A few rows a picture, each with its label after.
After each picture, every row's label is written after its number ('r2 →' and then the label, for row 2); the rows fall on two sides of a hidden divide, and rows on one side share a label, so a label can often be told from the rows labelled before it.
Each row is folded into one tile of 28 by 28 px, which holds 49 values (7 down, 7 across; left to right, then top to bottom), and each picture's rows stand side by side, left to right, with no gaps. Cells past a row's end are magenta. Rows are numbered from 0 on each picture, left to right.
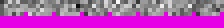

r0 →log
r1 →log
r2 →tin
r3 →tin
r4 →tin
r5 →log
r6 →log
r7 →tin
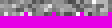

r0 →tin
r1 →log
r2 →tin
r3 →log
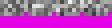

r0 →tin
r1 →tin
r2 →log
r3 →tin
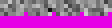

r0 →log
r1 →tin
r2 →tin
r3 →log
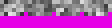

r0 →log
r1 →tin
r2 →log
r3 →tin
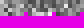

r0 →log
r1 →tin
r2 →tin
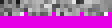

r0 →tin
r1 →log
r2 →log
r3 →log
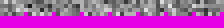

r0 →log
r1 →tin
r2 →tin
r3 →log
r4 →tin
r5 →tin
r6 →tin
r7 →tin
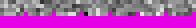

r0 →tin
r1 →tin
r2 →tin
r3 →tin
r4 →tin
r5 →log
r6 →tin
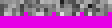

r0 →tin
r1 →tin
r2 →tin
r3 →tin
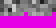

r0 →tin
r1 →tin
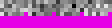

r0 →log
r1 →log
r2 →tin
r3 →log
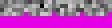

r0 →tin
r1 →tin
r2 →tin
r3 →tin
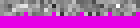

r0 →log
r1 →log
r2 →log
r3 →log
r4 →log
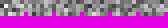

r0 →log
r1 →log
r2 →log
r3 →tin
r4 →tin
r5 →log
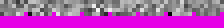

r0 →tin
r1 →tin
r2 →log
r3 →tin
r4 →log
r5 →log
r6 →tin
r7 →tin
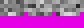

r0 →tin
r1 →log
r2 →tin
